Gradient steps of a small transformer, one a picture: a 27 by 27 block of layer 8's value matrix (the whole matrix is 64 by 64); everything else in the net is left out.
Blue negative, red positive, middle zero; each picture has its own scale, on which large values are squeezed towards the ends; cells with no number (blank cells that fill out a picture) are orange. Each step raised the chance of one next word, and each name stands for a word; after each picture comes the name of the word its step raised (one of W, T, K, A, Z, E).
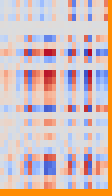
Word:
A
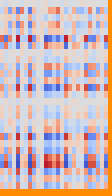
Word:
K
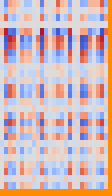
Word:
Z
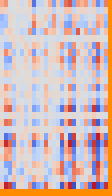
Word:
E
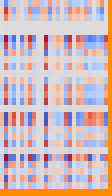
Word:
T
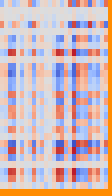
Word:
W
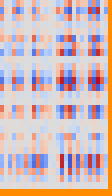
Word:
K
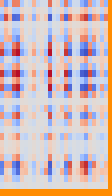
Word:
A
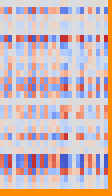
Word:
K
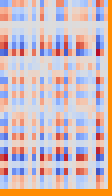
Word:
T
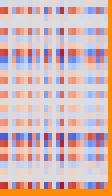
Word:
E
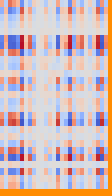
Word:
T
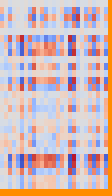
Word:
K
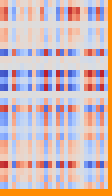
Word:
A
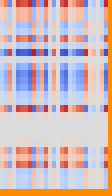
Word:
A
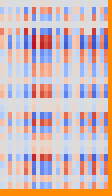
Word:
Z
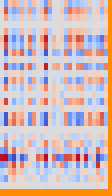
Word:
T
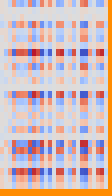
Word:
W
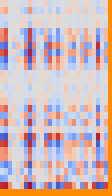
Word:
E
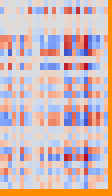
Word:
T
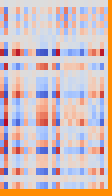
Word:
W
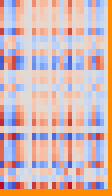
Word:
E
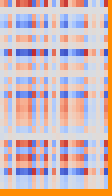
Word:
W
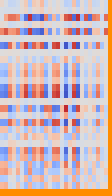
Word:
Z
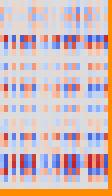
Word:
K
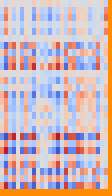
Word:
E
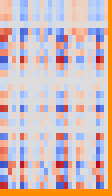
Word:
E
